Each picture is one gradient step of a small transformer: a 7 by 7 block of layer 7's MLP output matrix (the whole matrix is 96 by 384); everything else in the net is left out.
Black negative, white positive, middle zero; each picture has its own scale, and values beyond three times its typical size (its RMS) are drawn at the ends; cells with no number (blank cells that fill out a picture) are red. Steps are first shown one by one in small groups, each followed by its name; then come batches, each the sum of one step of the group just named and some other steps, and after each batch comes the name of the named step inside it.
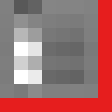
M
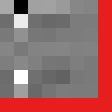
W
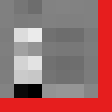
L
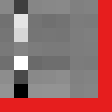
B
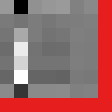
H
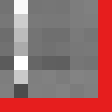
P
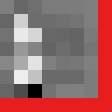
L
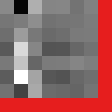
H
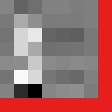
L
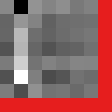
H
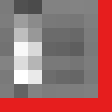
M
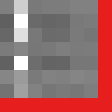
P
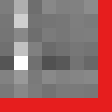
P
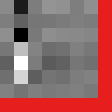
H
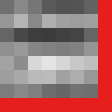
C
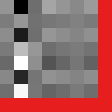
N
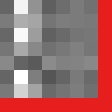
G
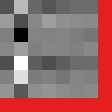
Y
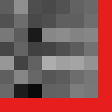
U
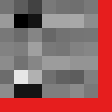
C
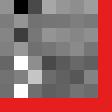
N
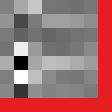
C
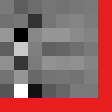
U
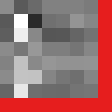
C
